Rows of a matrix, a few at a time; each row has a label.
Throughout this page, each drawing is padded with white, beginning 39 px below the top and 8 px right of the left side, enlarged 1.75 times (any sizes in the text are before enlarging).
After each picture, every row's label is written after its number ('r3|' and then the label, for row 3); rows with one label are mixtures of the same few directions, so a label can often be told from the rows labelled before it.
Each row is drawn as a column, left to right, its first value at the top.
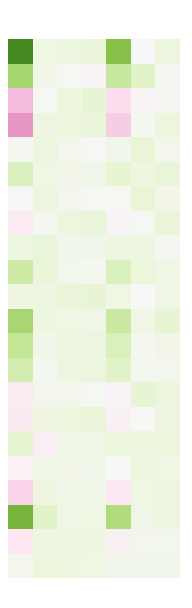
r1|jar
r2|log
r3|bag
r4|bag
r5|jar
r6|bag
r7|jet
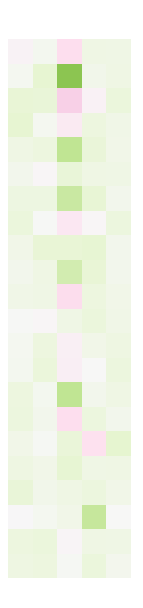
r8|jar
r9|jet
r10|bag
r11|log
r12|log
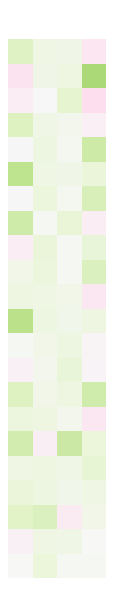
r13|jet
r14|log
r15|log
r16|bag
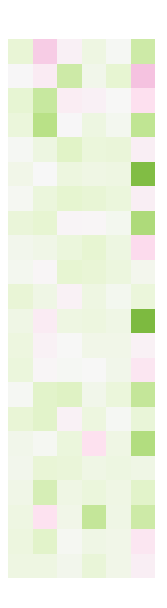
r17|bag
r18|jar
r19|bag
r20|log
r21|bag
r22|jet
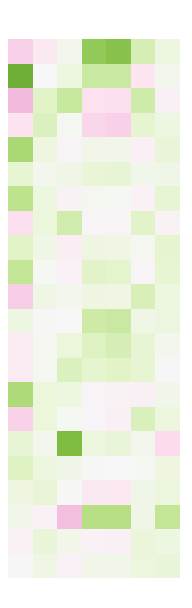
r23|bag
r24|jar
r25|log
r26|jar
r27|jar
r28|bag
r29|log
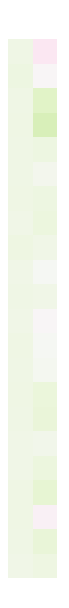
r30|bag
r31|jar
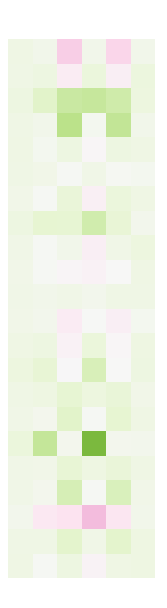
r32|log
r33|log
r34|jar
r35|log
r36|jar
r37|jet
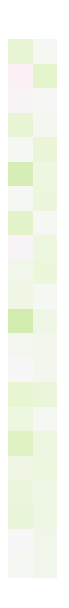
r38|jet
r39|bag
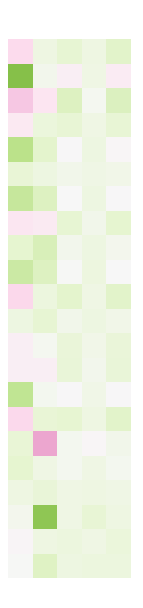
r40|bag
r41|log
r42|bag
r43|log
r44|bag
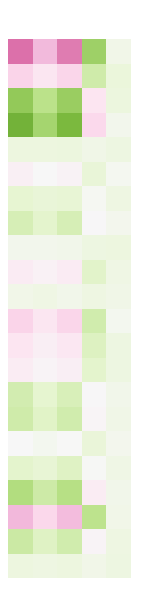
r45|jar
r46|jar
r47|jar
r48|jar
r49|jet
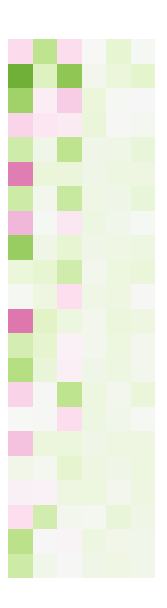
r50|jet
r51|jar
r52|bag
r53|jar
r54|jar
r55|bag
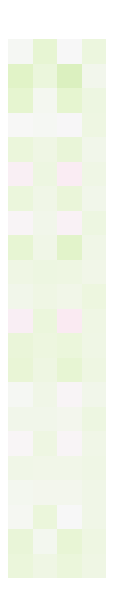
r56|jet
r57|jar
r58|jet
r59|bag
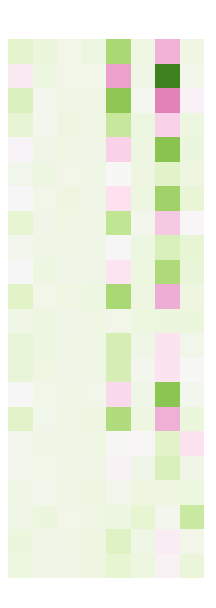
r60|bag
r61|jar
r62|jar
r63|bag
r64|bag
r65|log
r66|bag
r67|log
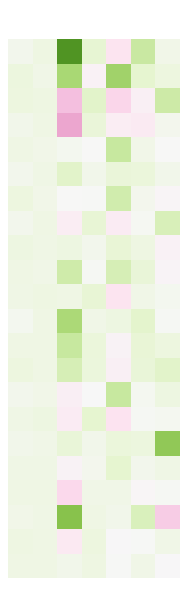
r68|jet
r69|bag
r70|jar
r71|bag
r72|bag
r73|jar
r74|log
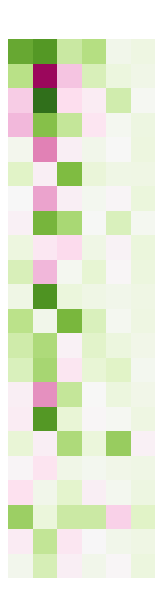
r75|jar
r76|bag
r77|jet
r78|jar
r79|log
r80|log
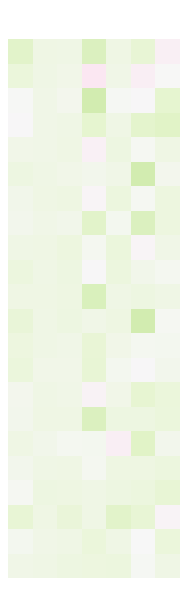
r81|jar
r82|log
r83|log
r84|bag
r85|log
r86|jet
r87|jar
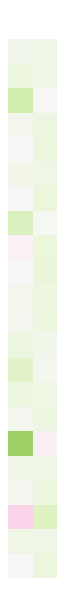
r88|log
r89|log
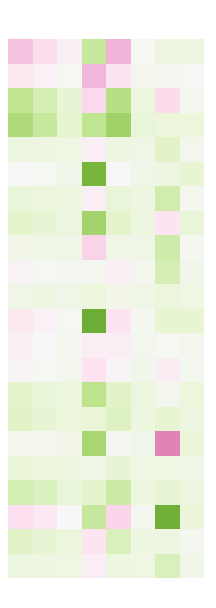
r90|jar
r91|jar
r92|jar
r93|jet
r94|jar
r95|jar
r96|log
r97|jet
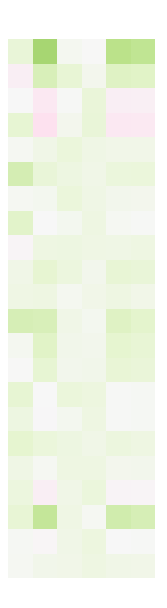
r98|jet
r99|jar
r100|bag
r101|jar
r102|jar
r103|jar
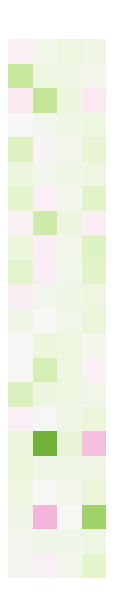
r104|bag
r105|log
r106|log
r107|log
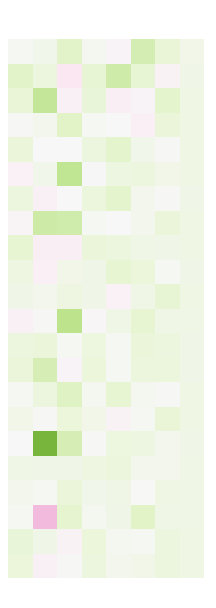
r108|jet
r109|log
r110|jet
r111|jet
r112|bag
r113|jar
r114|bag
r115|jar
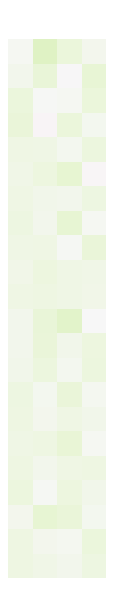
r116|jar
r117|jar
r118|jet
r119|jet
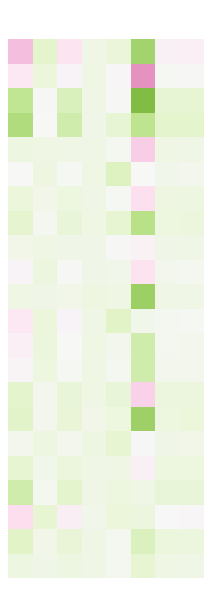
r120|jar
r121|jar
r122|jar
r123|log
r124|jet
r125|bag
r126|jar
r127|jar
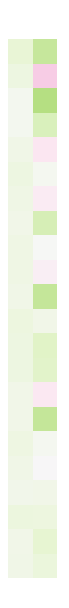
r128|jar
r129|bag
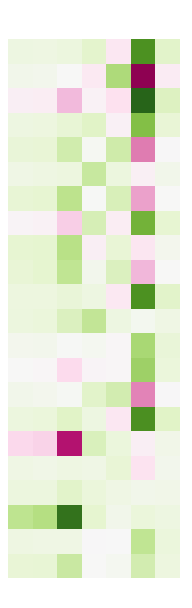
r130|log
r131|log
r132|log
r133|jet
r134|bag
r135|bag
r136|bag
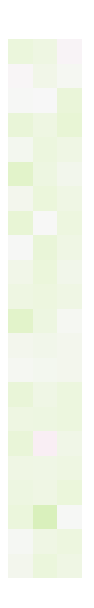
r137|jet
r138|log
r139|jar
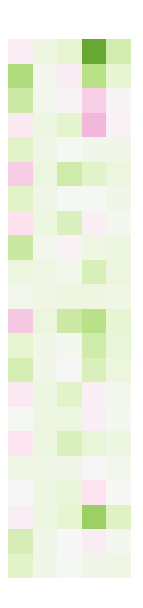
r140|jet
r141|jet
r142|jet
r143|jar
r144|jar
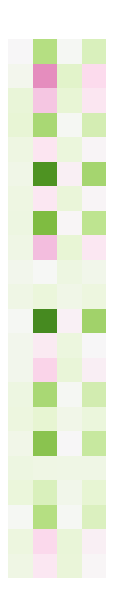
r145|jar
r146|jet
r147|jet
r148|jet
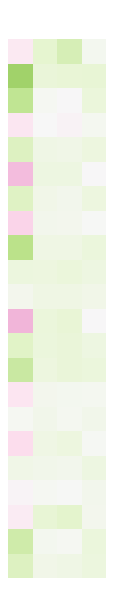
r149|jet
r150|jar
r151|jar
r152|jet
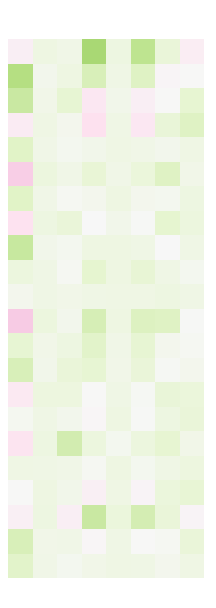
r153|jet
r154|jet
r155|log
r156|jar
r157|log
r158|jar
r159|jet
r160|jar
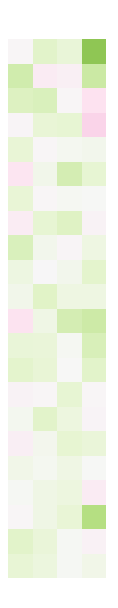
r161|jet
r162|bag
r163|jet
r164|jar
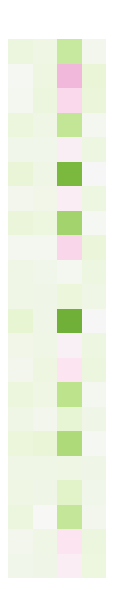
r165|jet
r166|log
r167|jet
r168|jet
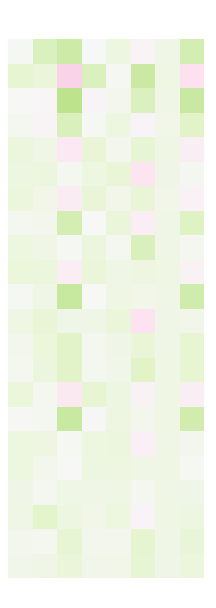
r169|bag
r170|jar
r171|bag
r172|bag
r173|jet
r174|jet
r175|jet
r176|bag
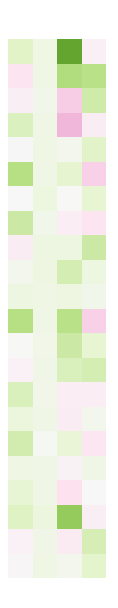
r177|jet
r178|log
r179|jar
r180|jet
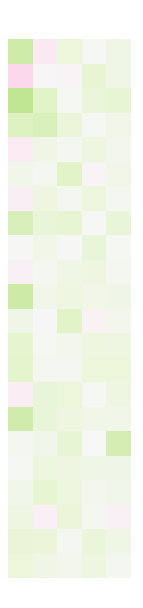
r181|bag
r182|jar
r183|jet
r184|jet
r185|log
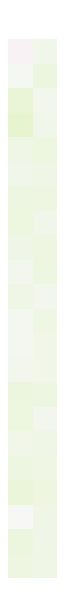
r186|jar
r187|bag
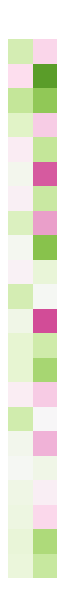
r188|bag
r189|jet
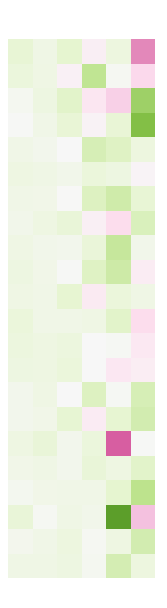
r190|jar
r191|log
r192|bag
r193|bag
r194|log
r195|jar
